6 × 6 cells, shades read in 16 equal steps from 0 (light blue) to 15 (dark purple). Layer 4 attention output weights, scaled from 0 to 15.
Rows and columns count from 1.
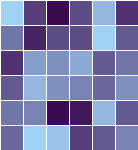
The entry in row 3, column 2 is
4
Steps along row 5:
down up down down up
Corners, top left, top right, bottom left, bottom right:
0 12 8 6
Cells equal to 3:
1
